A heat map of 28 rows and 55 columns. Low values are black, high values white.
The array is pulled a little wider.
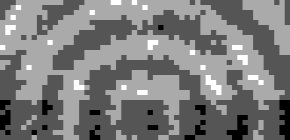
Grain: blotchy. Ninth with the lowest average: bottom right. Seam: horizontal, 70% of the way down, the top part higher. Rings: centred on the bottom middle.
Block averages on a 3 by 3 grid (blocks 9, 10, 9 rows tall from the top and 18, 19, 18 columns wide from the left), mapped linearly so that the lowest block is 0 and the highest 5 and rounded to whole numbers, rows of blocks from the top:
544
445
120
